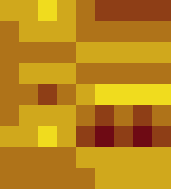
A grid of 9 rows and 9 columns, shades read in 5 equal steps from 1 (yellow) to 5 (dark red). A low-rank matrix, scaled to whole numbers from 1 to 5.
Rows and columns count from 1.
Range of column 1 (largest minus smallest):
1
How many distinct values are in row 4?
2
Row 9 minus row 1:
1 1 2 1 0 -2 -2 -2 -2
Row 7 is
2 2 1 2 4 5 4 5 4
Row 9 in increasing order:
2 2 2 2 3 3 3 3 3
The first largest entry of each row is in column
6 1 1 1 3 6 6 1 1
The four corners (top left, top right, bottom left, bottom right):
2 4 3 2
